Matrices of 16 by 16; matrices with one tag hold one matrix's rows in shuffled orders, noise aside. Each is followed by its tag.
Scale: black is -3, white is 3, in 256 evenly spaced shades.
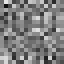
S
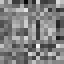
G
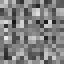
S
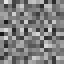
S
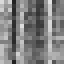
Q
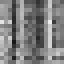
Q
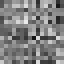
G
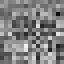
G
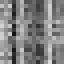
Q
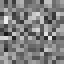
S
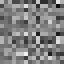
G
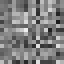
G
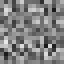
S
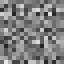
S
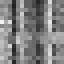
Q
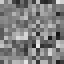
G
